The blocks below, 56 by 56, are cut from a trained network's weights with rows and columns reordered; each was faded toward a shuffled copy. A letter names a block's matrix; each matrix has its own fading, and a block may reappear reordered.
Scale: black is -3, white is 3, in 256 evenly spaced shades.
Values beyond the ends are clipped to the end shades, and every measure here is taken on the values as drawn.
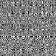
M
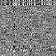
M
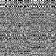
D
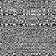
D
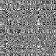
M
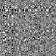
M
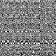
D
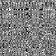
M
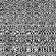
D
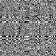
M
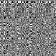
M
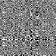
M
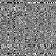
M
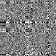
M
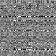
D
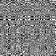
M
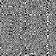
M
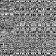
D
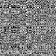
D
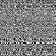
D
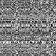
D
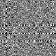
M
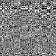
M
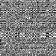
D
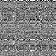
D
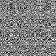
D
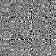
M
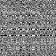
D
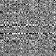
M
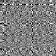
M
